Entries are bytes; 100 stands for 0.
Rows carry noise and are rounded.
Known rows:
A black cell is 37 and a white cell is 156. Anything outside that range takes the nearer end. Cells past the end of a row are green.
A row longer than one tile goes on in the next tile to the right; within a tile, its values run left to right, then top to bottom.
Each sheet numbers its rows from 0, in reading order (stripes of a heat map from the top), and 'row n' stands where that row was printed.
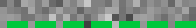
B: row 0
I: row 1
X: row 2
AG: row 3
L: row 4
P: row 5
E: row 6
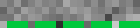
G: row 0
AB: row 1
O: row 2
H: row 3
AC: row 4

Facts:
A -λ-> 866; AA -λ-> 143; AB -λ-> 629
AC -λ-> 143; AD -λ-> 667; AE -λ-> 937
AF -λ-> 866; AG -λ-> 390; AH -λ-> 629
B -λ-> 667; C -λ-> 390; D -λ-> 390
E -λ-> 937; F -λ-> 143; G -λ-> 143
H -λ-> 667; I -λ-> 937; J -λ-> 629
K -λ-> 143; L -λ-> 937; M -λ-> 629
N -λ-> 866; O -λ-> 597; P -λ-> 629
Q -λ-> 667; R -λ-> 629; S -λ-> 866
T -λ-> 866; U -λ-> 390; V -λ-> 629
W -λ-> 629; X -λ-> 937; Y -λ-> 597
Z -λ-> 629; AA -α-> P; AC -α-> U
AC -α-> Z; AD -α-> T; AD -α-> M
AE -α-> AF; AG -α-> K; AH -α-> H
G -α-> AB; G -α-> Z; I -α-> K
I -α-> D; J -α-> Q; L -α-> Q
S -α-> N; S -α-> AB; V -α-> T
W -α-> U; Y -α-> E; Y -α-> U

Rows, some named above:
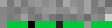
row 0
AH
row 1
C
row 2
O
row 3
I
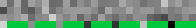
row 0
W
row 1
Y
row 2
F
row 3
K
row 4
O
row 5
Q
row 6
C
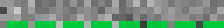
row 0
U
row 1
V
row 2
S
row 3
AD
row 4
J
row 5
O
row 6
T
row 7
K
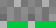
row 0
AE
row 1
AE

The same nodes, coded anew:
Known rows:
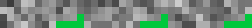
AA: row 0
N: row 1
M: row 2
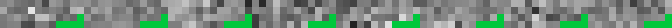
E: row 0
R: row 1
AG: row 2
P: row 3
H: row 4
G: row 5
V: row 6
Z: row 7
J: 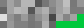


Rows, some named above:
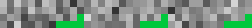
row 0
AE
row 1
J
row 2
Q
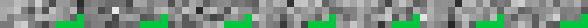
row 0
AG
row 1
E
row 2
AH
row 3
L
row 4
D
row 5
L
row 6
I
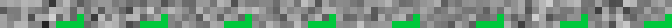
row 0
D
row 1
K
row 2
Y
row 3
Y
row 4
O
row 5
X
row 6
AD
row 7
T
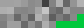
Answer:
W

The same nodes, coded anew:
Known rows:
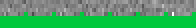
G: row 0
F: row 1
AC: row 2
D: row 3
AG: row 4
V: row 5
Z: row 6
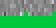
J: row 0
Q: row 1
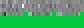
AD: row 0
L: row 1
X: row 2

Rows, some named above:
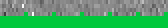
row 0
AD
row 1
E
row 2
P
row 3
AH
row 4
T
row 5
I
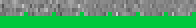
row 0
V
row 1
K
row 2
V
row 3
AE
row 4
Y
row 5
AE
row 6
W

